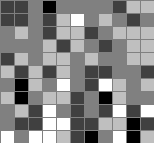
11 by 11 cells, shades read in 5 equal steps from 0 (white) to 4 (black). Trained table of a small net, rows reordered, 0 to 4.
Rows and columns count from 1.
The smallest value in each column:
0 1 0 0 0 0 1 0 0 1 0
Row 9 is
2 1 3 0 2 3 2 3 0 3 0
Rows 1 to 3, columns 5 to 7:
2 2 2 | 1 0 2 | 1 1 3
